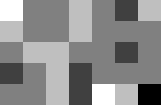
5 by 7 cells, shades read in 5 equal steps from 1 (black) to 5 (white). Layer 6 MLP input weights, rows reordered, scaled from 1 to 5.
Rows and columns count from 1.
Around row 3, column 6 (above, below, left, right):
3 3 3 3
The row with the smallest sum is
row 4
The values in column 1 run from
2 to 5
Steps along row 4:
up up down up same same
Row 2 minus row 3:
1 -1 -1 1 0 1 0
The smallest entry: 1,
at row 5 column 7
